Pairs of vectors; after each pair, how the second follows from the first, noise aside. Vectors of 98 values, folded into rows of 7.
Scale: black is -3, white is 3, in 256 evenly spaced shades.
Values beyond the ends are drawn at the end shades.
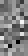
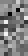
reversed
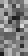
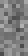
shrunk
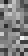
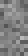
shrunk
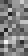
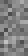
shrunk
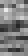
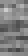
shrunk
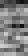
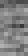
shrunk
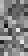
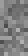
shrunk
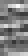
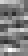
reversed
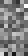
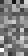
reversed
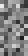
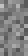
shrunk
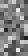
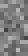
shrunk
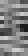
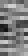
reversed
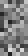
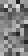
reversed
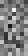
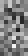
reversed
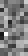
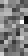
reversed
